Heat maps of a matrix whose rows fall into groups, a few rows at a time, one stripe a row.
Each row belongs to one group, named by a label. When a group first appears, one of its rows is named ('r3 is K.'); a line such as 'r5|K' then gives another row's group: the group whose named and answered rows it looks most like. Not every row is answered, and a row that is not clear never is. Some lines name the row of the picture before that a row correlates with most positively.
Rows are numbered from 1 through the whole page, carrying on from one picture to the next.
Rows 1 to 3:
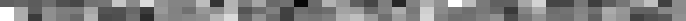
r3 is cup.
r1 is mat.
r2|cup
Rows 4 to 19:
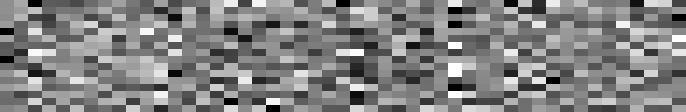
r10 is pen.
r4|pen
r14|pen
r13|mat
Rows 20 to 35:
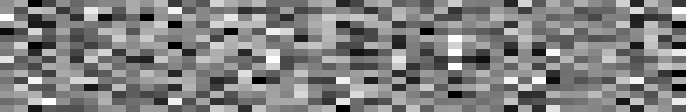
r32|pen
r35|pen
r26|pen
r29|pen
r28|cup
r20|pen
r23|pen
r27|pen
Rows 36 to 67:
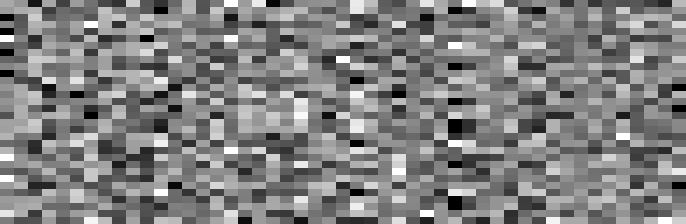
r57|cup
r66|cup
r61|cup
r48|pen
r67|pen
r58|cup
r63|mat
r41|cup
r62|pen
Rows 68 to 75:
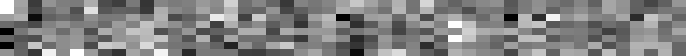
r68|cup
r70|pen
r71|mat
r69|cup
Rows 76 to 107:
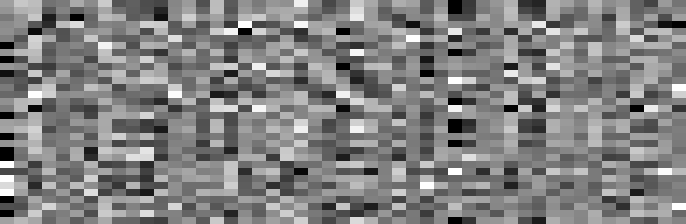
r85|pen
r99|cup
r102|cup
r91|pen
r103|cup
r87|mat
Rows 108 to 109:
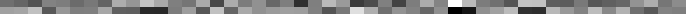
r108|mat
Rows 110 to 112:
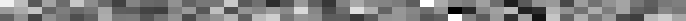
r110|cup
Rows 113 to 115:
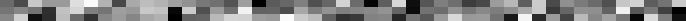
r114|pen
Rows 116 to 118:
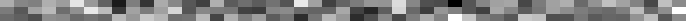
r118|mat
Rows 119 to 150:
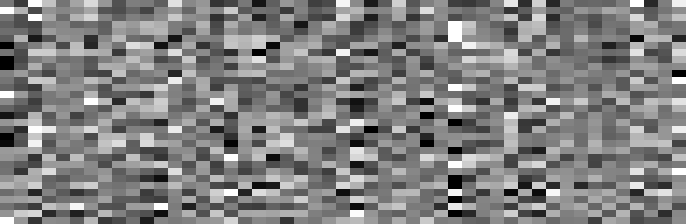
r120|cup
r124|pen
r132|cup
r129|pen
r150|cup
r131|mat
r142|mat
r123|mat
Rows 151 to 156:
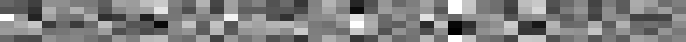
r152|mat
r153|cup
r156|mat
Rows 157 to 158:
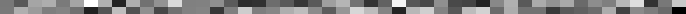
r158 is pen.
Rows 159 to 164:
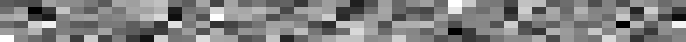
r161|pen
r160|pen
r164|cup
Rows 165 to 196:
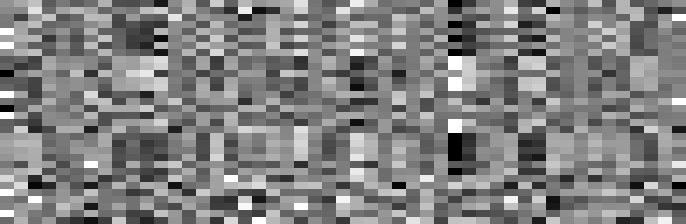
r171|cup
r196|pen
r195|cup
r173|mat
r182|mat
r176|mat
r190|cup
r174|mat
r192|cup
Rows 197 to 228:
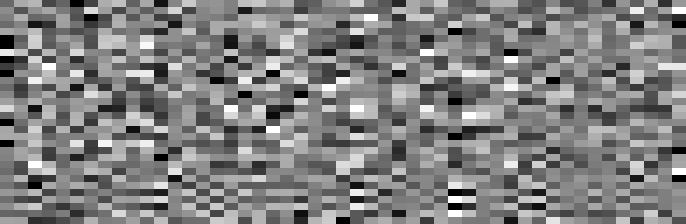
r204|cup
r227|mat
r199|pen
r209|cup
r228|pen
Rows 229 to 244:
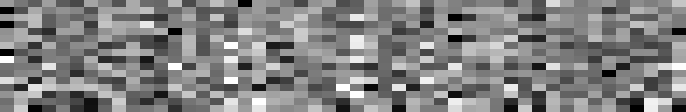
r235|cup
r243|pen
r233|pen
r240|cup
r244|pen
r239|mat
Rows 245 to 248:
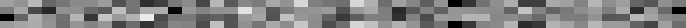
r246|pen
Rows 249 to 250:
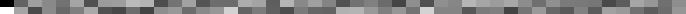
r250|cup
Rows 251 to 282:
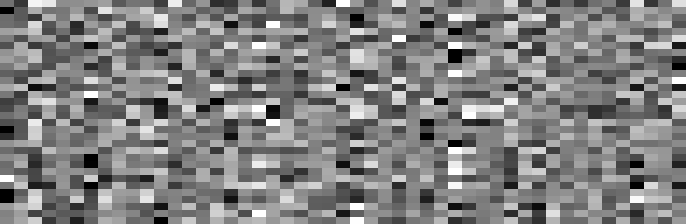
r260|pen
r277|pen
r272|mat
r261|mat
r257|pen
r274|pen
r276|cup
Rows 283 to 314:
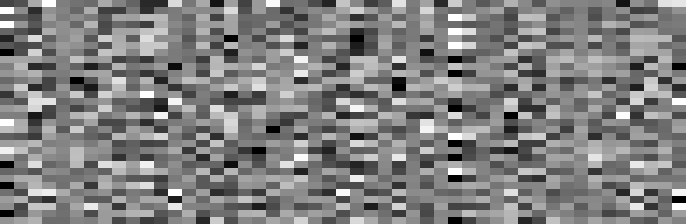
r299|pen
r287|mat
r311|pen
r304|cup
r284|cup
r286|cup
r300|cup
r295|pen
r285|mat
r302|mat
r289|mat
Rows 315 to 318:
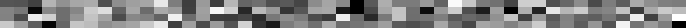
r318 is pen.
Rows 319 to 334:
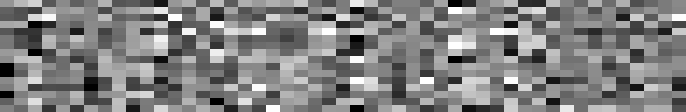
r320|mat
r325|mat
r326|pen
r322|pen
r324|mat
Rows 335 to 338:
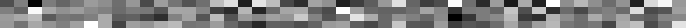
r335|pen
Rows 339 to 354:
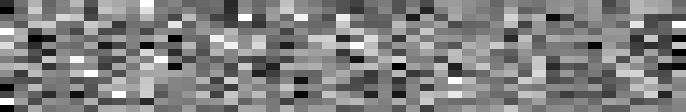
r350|mat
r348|pen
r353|cup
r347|mat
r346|pen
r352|mat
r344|pen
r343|cup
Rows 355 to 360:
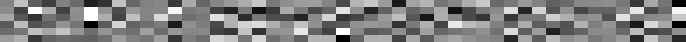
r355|pen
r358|pen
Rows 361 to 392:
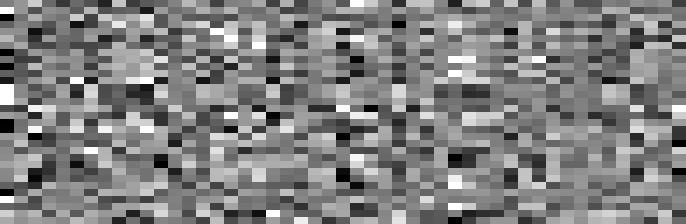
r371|mat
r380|pen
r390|mat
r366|cup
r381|pen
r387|mat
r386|pen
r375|cup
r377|cup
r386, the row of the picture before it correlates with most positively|360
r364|mat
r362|cup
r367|pen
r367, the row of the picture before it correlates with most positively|360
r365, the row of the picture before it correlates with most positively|360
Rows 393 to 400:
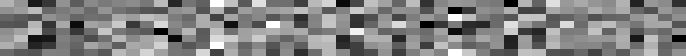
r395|mat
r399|pen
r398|pen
